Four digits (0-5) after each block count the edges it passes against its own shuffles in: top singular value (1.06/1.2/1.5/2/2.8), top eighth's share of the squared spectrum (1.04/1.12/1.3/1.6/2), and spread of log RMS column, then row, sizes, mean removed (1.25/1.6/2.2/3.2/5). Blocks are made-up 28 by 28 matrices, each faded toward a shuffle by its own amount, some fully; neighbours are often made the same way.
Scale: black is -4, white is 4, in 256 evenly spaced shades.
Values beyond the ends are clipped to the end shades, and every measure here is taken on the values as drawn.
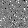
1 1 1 0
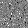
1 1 0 0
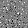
0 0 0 0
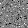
0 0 0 0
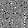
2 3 1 0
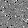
0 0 0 0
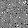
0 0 0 0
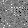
1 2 0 1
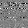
2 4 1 3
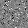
0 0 0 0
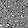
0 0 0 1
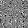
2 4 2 0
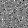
0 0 0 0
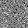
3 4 1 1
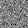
0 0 0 0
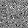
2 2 0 1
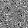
2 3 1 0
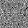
2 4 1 0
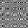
4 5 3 3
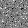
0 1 0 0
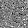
1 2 0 0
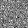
1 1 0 0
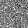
1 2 0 0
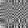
4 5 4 3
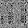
3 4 2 2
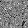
2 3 1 0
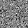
2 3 0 1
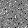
0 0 0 0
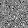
2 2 0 0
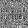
3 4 2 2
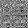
3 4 1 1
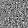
1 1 1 0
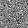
1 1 1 0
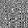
3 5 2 2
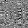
3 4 2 2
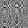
4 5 3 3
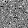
0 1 0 1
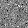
0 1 0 0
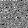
1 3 0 2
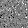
0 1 0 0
